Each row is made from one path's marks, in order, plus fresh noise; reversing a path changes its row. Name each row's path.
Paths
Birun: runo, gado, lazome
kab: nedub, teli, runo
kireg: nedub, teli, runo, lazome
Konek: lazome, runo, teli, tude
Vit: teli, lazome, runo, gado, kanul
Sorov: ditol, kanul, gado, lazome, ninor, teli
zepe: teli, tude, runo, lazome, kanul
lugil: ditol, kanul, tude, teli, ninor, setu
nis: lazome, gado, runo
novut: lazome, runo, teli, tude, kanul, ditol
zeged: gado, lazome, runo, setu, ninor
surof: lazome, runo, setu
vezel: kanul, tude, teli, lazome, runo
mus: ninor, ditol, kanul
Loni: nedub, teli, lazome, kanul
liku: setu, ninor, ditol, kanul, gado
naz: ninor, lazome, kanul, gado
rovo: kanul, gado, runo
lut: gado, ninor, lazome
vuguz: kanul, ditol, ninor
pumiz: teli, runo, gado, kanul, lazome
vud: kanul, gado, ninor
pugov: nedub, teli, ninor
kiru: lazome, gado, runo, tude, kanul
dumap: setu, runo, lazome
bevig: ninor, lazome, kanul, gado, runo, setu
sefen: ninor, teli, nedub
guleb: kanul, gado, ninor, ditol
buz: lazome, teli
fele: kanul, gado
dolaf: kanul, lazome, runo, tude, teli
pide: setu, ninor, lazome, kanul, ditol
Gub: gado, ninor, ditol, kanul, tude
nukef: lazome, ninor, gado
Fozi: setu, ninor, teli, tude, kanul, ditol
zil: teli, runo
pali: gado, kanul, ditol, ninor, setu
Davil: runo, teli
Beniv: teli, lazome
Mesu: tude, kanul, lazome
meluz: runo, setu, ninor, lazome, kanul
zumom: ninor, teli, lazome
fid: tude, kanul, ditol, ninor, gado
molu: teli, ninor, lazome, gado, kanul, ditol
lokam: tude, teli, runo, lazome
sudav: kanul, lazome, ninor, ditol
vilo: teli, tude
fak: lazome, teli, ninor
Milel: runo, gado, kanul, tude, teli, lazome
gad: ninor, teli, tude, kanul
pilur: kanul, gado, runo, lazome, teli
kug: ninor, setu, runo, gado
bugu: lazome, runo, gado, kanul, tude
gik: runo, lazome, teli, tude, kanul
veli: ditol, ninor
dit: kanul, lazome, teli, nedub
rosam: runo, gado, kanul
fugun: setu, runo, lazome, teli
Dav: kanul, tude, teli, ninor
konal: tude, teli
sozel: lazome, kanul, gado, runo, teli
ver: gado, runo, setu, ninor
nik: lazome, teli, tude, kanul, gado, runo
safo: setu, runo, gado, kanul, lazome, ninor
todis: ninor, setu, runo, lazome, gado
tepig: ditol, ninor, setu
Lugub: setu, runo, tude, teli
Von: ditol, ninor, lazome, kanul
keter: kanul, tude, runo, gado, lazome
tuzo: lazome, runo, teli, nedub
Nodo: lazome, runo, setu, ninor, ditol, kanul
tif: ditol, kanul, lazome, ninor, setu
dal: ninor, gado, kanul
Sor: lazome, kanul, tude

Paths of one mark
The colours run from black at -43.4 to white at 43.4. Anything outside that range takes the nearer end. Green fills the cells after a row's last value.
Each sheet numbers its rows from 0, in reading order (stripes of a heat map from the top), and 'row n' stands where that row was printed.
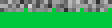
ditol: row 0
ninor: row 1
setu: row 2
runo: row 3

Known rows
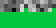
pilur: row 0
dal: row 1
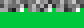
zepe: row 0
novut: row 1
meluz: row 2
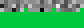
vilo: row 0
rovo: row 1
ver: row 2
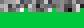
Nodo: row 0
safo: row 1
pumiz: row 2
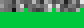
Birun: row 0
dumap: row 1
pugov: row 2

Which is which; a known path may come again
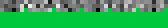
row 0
pilur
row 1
vuguz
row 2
nukef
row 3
keter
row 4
tepig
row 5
nis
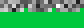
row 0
Gub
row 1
safo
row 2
guleb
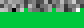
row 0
bugu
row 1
lut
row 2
meluz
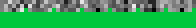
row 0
novut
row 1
zeged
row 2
pugov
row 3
todis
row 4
lokam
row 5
tuzo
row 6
nik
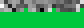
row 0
fid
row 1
Vit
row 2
buz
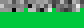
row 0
rovo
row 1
Sor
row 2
dumap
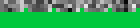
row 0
surof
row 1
zumom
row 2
Lugub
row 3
ver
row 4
kireg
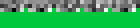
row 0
dolaf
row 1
gik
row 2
Dav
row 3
lugil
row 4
zepe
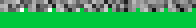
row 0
Nodo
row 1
Von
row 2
dal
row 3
molu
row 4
kab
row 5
rosam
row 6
naz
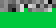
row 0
pumiz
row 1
sudav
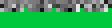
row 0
vilo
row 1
Birun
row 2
Milel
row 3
pide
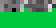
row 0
sozel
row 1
Beniv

